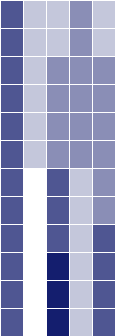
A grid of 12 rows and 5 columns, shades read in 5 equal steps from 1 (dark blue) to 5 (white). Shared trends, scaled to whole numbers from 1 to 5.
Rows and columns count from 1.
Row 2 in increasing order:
2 3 4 4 4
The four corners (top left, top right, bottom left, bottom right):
2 4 2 2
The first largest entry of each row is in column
2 2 2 2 2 2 2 2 2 2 2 2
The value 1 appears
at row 10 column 3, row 11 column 3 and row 12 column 3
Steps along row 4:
up down same same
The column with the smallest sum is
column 1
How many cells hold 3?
16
